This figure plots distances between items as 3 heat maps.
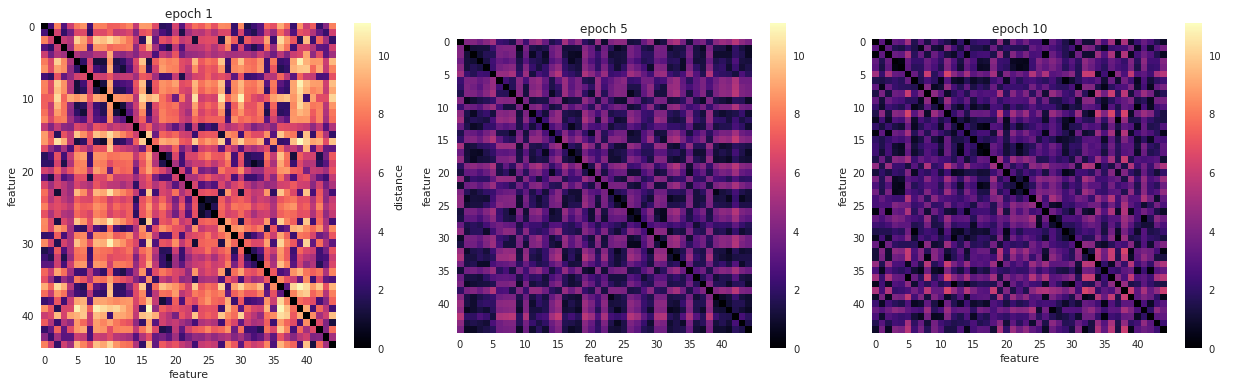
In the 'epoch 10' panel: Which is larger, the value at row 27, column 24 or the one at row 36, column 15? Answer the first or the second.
the first
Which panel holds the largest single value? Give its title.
epoch 1
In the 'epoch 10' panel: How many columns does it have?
45
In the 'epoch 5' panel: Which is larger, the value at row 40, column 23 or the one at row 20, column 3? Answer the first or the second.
the second
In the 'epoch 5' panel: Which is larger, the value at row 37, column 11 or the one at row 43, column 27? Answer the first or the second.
the second
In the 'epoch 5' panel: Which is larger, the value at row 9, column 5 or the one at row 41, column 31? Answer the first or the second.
the second
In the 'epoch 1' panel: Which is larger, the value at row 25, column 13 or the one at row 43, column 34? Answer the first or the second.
the first
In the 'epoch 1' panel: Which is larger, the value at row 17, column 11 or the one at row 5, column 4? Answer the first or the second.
the first
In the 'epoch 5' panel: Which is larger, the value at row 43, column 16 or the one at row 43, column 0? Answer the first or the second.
the second
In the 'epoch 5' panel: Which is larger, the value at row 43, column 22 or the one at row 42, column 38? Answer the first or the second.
the second
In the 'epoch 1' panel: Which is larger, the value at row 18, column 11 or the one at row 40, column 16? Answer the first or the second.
the second
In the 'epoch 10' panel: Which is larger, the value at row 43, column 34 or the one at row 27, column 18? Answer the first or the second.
the first
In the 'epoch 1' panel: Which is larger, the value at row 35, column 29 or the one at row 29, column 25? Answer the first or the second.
the second
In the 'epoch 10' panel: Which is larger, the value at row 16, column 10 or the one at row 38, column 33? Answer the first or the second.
the second
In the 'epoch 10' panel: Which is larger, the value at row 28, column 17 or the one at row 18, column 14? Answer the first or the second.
the first
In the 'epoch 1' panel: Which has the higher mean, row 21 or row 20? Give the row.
20
